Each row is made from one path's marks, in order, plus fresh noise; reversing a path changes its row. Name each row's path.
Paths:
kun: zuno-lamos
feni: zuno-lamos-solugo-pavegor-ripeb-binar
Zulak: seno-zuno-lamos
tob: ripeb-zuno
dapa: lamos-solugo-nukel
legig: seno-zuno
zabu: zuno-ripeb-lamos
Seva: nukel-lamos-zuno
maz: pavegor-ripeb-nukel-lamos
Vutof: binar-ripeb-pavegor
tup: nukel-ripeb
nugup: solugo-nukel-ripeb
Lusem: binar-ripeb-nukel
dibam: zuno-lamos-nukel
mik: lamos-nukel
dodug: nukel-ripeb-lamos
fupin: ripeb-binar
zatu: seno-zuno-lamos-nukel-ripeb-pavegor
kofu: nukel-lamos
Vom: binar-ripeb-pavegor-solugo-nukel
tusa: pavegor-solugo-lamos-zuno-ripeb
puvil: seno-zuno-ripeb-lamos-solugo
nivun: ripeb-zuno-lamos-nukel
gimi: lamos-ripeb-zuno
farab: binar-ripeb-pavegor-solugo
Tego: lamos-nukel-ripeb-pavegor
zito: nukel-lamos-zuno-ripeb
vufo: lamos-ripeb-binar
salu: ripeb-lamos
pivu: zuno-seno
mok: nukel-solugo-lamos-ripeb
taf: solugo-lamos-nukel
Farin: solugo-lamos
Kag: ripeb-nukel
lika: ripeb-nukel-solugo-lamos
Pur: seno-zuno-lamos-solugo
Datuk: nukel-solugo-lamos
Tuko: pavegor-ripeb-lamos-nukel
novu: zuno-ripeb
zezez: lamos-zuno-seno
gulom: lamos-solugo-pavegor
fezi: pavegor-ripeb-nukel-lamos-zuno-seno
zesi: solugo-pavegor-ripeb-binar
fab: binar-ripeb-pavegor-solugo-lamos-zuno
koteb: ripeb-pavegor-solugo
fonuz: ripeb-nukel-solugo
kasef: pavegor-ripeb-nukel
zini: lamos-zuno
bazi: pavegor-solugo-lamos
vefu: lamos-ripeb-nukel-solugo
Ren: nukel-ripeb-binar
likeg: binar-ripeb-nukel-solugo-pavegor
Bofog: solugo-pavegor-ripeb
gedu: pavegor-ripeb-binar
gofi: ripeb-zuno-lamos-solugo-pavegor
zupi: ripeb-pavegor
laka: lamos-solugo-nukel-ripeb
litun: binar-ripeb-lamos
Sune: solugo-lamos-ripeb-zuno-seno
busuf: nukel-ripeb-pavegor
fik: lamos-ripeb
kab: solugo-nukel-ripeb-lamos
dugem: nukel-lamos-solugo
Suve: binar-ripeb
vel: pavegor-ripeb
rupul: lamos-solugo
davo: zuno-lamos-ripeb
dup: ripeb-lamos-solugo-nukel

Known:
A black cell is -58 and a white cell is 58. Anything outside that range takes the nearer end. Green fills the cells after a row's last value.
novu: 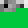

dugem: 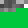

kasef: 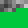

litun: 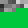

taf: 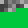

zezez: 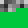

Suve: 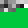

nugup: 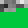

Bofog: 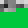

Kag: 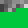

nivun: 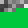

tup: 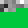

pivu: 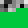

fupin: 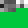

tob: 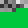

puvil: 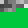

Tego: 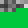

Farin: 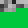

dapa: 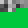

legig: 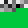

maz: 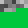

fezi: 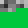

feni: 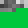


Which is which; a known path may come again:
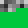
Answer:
zezez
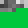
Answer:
feni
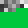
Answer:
fik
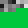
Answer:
salu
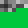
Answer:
Vutof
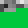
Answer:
nugup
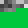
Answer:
Pur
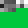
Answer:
fupin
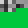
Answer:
gulom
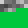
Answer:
vefu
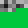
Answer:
likeg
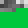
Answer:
zesi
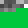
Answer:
dugem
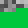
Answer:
bazi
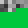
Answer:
dapa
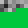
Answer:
Vom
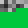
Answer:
gofi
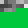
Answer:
puvil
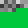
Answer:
gimi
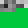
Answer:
zito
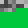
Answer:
fab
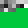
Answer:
Suve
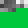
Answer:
gedu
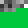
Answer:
rupul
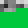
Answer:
Bofog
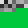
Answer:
zini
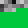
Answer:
kofu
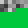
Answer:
dup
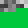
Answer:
mok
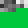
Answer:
Ren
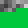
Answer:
kasef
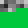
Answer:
Sune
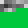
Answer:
farab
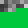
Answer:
taf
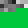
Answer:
dodug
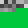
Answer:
Seva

